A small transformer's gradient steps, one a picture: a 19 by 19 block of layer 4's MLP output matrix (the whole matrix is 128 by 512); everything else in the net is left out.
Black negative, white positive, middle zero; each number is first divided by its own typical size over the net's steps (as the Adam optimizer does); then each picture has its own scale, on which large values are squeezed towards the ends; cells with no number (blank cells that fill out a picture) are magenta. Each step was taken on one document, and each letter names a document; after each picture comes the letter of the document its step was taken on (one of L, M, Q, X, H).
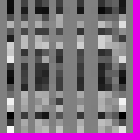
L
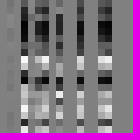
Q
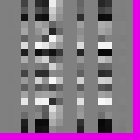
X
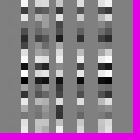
Q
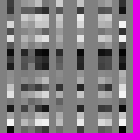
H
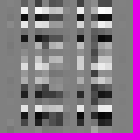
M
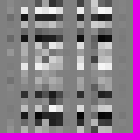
M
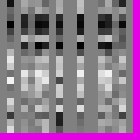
H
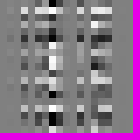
M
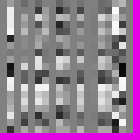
L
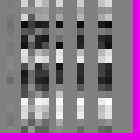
Q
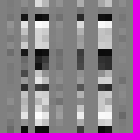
X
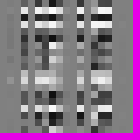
M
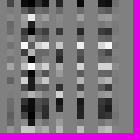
Q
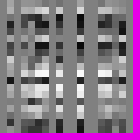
H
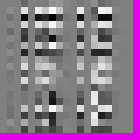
M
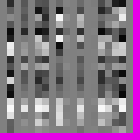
L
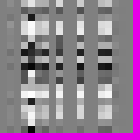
Q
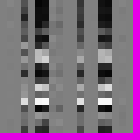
X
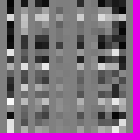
L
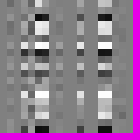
X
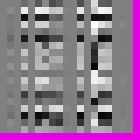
M
